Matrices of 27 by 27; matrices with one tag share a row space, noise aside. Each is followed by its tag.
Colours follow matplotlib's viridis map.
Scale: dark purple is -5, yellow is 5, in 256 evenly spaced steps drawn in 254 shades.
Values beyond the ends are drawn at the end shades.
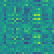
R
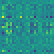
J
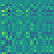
J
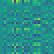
R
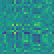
R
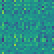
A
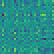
A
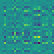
R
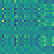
A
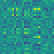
R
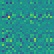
J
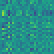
J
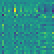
A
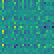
A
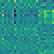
A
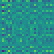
J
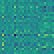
A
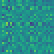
J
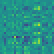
R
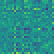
R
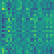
J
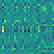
A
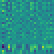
J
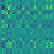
J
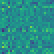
J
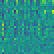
A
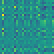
A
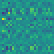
J
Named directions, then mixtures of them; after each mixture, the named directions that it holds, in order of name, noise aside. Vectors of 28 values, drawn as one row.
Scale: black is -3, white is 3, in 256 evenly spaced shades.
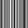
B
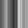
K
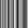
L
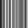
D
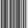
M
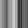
K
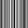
B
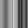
K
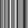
B, L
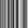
K, L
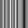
B, L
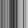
K, M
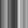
K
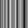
B, L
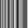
L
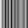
D
